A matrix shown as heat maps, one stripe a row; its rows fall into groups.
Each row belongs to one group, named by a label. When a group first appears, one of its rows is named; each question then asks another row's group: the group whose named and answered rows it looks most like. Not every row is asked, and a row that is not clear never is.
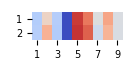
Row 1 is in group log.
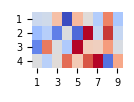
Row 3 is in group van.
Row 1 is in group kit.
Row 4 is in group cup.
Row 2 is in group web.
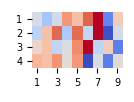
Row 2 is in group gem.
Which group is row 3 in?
log
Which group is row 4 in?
gem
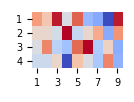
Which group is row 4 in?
kit
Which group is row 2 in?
cup
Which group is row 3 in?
log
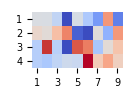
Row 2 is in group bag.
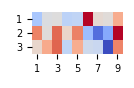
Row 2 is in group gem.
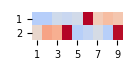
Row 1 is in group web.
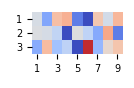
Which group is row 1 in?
bag
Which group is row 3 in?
web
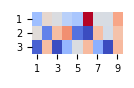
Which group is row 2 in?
bag
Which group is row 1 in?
web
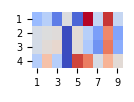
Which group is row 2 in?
kit
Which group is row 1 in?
web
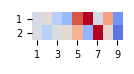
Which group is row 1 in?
log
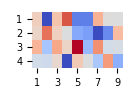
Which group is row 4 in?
kit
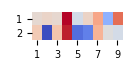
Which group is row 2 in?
bag
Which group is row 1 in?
cup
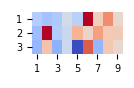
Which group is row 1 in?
web
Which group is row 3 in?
web
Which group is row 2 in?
van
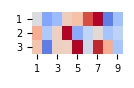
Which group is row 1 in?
cup
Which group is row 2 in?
bag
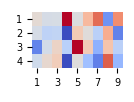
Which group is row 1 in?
cup
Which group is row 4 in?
kit
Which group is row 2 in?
kit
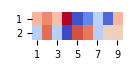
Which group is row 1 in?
bag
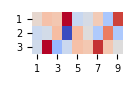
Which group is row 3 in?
van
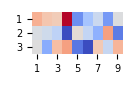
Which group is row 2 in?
kit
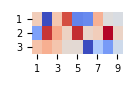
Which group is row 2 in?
van
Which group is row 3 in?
gem
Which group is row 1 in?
bag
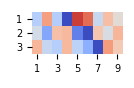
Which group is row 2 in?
bag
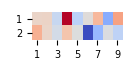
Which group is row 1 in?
cup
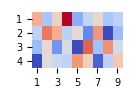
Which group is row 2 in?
gem
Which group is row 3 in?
web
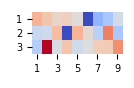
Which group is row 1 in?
gem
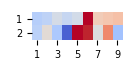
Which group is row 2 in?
log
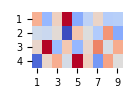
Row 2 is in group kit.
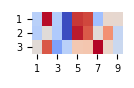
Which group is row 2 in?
log
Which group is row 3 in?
van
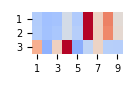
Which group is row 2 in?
web
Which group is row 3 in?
bag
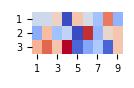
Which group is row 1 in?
kit
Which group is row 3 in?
bag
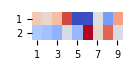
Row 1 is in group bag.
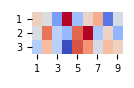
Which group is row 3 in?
log
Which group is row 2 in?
log
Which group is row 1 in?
cup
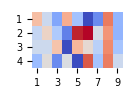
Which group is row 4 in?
web
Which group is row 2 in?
log
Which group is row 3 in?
kit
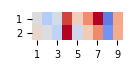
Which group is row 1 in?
cup
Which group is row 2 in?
cup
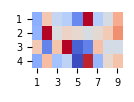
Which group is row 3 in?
bag
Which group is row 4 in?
web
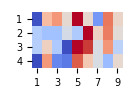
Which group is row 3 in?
log
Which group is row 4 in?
van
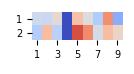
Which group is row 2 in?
log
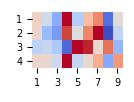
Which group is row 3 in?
log
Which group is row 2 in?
cup
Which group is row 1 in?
cup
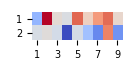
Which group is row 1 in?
van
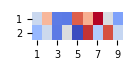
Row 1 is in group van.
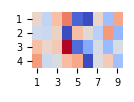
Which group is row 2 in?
kit
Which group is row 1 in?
bag
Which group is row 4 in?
gem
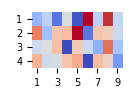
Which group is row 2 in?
gem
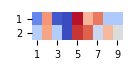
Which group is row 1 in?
van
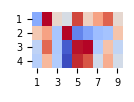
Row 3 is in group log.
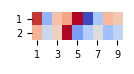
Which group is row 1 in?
gem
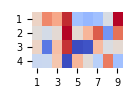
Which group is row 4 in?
kit
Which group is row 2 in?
cup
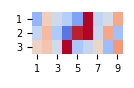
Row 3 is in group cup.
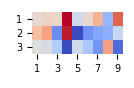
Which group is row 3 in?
kit
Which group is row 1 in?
cup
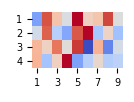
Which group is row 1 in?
van
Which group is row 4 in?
bag
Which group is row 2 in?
log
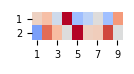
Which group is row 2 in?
van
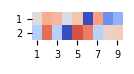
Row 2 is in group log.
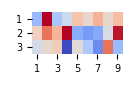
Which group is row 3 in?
kit
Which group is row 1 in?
van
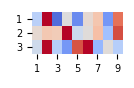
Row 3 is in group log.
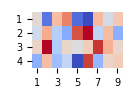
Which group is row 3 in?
van
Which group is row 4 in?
web
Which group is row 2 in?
log
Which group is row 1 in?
bag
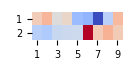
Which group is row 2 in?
web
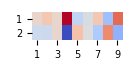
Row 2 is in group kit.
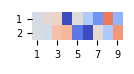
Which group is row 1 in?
kit
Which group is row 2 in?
bag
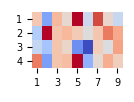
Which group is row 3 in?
bag
